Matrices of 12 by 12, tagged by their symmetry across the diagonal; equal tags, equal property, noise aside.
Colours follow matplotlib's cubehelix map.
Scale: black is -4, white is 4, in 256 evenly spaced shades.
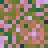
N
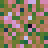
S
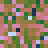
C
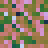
C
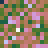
S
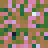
C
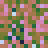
S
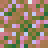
N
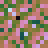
N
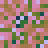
N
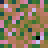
N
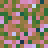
S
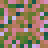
C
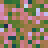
C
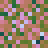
N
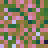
S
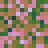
C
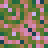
N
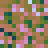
C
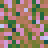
S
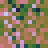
S
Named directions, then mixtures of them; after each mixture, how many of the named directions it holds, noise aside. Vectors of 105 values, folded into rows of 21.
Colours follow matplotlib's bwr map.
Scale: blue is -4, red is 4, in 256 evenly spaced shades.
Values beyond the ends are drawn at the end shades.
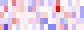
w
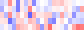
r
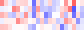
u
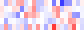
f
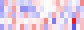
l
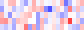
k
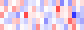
three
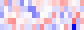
three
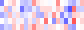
two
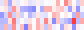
two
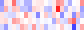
three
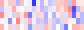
three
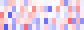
three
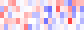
three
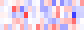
three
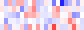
one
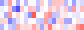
two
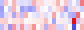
one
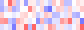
two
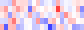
two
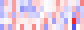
one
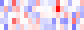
two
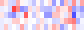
three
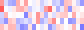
three
